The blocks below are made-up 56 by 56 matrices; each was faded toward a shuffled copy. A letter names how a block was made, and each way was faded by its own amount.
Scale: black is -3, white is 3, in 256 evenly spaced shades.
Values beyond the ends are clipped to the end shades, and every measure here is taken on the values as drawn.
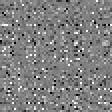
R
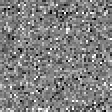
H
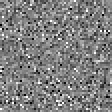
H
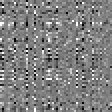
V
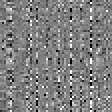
V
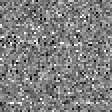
H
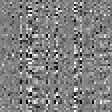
V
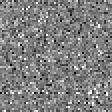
H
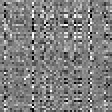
V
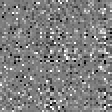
R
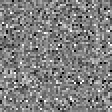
H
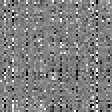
V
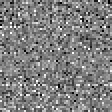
H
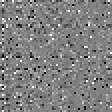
R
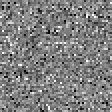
H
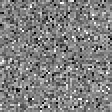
H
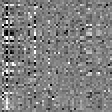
V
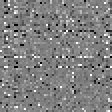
R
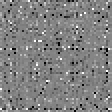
R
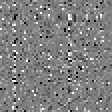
R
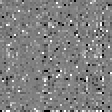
R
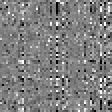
V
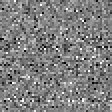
H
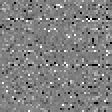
R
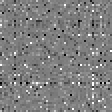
R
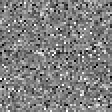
H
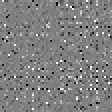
R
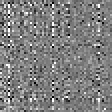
V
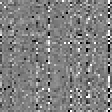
V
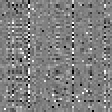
V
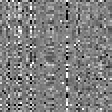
V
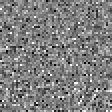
H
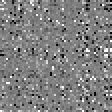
R
